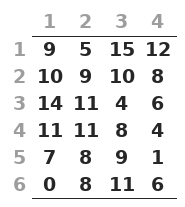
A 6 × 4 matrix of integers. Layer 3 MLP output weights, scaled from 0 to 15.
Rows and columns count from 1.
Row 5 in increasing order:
1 7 8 9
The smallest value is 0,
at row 6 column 1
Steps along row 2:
down up down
